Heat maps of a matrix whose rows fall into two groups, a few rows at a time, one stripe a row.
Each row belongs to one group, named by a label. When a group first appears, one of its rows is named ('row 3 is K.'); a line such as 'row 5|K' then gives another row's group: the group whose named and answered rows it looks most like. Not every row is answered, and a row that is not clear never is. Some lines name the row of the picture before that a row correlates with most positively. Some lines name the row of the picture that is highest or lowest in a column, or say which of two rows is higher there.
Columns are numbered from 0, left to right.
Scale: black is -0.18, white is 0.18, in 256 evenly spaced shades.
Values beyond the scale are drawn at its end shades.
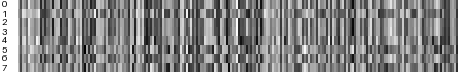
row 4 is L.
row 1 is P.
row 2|L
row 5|P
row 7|P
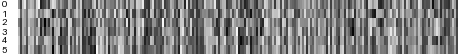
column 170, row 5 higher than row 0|No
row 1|P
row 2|L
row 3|L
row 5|L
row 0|L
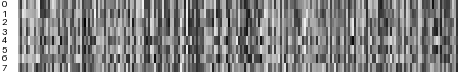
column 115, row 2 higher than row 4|No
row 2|P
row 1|P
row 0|L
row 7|L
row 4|L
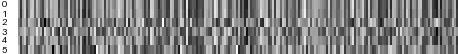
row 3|P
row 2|L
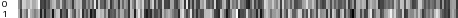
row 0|P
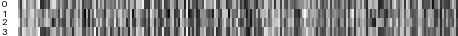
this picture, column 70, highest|2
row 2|P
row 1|P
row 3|P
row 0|L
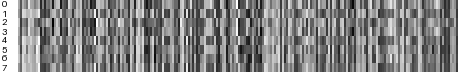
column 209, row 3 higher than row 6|Yes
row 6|P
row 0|L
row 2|L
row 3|L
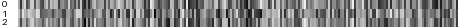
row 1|P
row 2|P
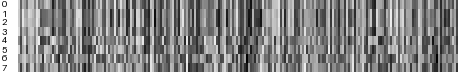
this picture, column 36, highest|6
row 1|P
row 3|P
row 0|P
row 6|P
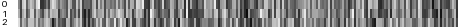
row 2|P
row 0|L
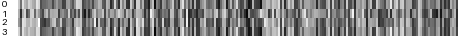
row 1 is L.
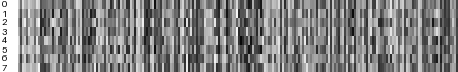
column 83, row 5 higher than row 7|Yes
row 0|P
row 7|P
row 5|P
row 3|L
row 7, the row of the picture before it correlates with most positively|2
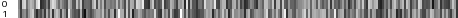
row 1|L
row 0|L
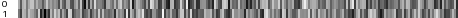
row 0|P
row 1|L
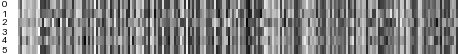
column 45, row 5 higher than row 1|Yes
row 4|P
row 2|P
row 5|P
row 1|P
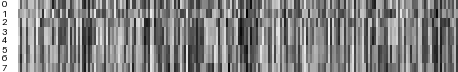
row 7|P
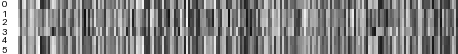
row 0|L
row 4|L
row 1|P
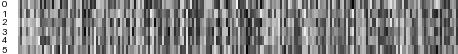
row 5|P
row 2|P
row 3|P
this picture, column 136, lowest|5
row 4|P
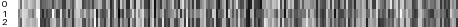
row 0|P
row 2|P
